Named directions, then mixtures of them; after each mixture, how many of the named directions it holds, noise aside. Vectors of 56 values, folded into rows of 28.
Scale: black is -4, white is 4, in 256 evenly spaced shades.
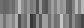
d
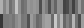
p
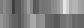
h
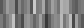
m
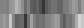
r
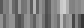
three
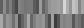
three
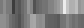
one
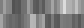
one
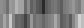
one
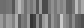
one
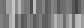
three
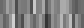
one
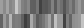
two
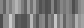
three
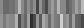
one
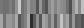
one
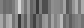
two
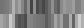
two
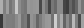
one
